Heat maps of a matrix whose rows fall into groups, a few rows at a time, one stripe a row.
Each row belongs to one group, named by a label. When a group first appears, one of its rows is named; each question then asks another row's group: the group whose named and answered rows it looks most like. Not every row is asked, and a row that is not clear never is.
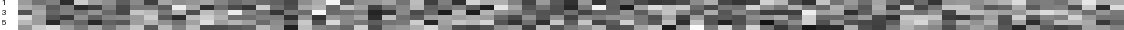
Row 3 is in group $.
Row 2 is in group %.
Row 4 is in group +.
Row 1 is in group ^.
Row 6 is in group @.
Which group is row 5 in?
+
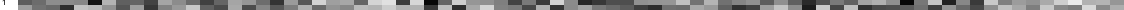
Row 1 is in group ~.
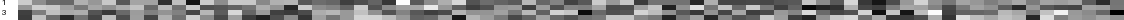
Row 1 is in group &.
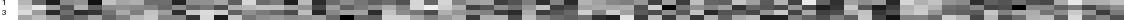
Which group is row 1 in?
+
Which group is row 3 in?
+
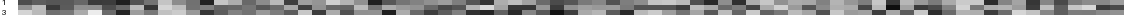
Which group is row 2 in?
^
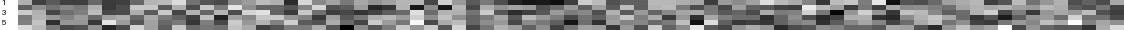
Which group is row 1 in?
%
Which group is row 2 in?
$
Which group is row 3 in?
+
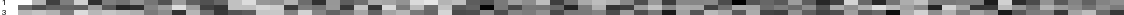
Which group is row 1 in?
&
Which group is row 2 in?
%
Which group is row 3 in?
@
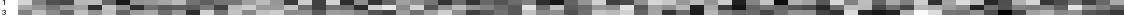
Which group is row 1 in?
%
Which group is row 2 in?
&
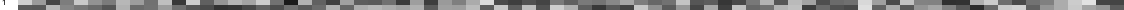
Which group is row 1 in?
+
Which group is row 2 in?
~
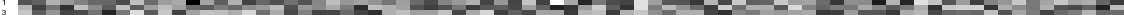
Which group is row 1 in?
~
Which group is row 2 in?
%
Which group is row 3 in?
+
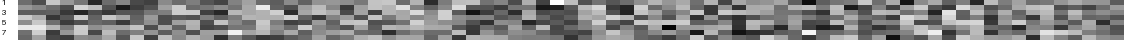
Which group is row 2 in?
%
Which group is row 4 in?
&
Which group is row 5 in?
%
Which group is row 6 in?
@
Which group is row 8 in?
^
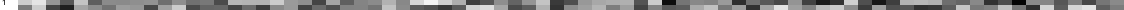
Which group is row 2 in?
^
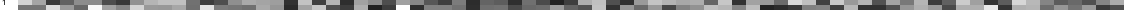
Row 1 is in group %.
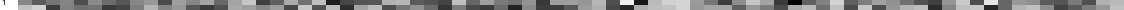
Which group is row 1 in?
$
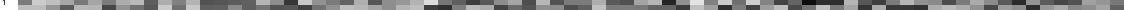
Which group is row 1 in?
@
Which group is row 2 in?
^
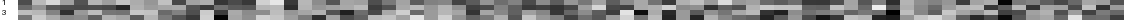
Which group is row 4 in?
&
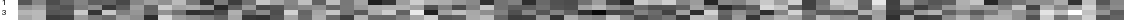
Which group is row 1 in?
%
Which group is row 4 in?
^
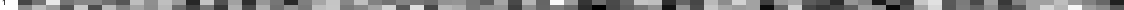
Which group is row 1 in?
~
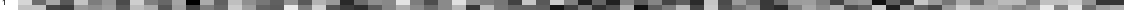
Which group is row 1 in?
~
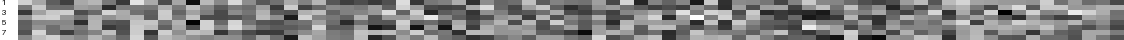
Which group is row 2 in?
^
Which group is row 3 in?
@
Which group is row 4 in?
@
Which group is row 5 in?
$
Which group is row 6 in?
$
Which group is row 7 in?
^
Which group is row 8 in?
@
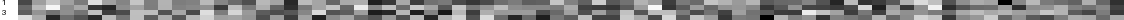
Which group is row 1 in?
@
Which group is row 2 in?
~
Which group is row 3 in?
$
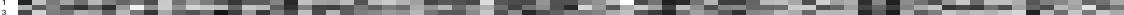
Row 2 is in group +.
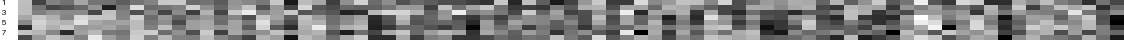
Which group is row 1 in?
%
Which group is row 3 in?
&
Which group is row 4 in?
@
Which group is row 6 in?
@
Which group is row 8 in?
@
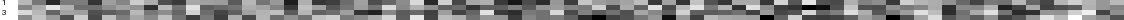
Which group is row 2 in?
@
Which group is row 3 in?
+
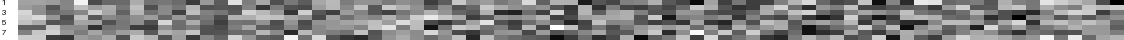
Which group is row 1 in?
~
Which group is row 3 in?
+
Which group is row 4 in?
&
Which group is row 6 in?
~
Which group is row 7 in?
@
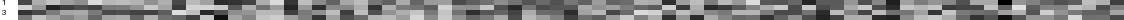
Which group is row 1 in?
@
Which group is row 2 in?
+
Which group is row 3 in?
%
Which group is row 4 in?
&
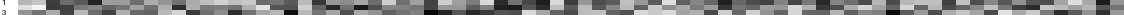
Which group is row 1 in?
+
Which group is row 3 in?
%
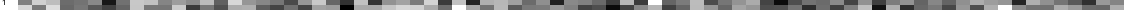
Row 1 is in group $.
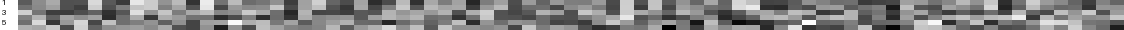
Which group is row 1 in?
$
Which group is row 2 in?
$
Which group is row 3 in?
+
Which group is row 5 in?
&
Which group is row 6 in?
~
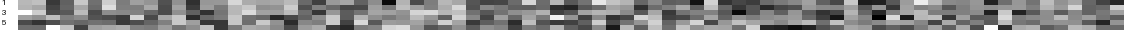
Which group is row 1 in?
&
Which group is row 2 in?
&
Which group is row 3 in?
&
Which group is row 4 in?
~
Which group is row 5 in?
%
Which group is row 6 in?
@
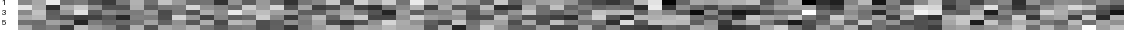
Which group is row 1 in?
~
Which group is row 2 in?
+
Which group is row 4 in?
%
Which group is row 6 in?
^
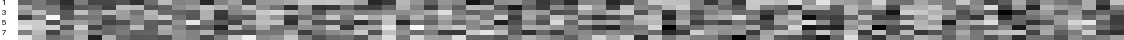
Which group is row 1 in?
%
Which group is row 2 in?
+
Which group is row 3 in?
&
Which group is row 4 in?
~
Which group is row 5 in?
+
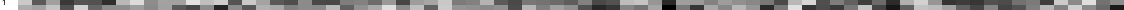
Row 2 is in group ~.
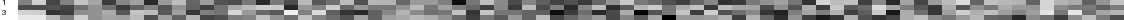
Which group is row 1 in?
^
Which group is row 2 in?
%
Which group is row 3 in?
$
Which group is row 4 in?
@
